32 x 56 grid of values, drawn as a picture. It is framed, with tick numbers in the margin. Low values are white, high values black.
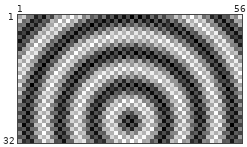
Concentric rings centre on the bottom middle. No single row or column stands out from its neighbours. There is no overall slope. The ninth with the highest average is the top middle. Overall the values sit about 50% of the way up the scale. The bottom middle is the ninth with the lowest average.
